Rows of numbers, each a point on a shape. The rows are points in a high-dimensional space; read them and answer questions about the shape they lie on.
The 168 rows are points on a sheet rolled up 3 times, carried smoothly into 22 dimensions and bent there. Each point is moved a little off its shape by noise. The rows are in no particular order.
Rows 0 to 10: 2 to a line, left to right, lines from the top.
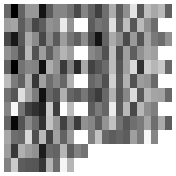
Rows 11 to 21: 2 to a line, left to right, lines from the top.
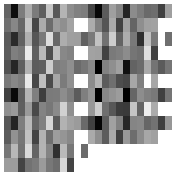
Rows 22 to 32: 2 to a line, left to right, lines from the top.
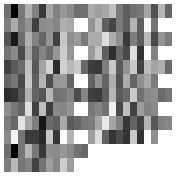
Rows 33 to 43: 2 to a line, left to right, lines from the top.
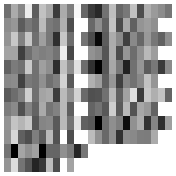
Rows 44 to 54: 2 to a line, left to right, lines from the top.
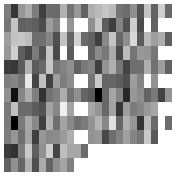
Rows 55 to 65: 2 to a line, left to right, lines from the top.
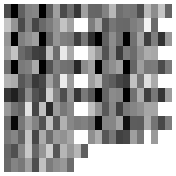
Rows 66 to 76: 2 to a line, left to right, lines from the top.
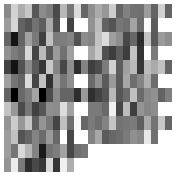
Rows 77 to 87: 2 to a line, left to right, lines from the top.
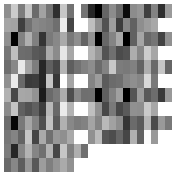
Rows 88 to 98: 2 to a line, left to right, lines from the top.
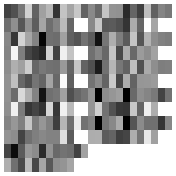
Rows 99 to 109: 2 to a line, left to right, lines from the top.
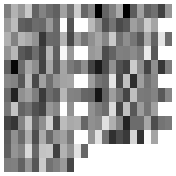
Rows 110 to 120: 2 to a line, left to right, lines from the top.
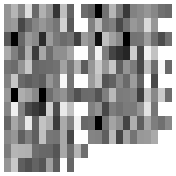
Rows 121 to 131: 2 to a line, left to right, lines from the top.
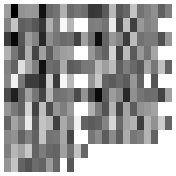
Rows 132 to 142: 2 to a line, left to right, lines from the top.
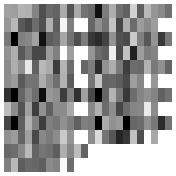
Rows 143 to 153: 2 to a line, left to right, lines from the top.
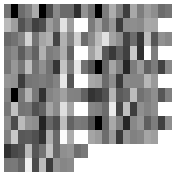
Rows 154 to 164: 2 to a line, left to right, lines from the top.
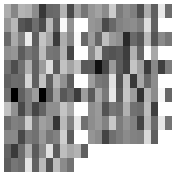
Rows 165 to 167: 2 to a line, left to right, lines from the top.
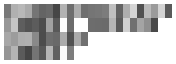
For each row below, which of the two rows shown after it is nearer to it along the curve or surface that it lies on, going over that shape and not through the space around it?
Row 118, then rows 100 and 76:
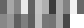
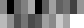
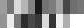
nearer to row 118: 76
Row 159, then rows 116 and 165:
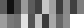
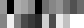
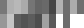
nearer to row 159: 116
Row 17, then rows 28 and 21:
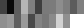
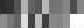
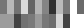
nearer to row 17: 28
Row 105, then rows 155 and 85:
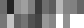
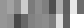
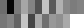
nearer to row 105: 85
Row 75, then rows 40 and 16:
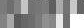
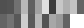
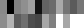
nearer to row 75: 16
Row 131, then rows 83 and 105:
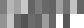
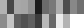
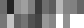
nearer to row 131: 83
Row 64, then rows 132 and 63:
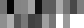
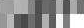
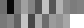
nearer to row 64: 132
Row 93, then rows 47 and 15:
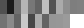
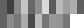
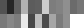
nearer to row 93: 47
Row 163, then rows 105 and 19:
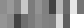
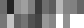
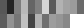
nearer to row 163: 19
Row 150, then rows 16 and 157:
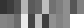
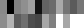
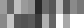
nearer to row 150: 16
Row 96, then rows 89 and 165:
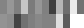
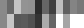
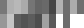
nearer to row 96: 165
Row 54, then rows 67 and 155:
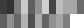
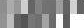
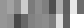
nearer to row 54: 155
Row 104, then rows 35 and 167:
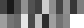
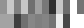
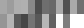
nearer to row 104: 35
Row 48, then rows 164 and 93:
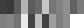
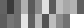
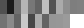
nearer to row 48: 164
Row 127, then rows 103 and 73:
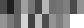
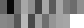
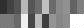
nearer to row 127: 73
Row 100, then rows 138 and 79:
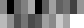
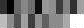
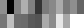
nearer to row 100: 138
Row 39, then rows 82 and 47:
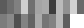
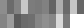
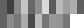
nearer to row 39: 47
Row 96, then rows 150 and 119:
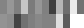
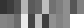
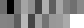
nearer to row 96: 119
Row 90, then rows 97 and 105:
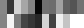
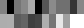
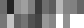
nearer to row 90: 97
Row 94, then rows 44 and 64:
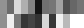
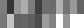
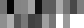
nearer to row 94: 64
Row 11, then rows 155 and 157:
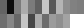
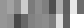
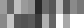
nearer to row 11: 155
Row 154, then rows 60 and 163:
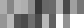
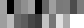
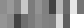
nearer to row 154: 163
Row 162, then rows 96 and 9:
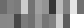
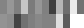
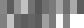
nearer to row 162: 96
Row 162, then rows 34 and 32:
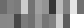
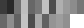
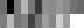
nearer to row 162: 34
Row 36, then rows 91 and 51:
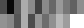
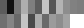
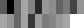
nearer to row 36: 91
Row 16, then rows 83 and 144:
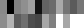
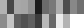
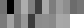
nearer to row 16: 83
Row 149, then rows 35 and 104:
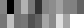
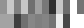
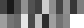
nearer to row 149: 35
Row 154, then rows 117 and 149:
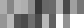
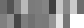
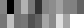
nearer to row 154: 149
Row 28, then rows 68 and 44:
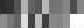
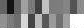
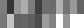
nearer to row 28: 68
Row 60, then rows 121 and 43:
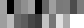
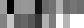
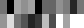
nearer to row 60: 43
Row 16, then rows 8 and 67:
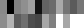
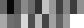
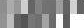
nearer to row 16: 67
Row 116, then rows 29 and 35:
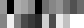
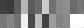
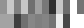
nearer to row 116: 35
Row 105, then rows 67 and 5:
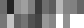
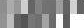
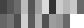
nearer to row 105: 67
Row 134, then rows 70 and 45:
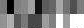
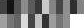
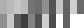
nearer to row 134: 45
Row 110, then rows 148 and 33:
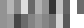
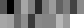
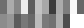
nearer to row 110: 33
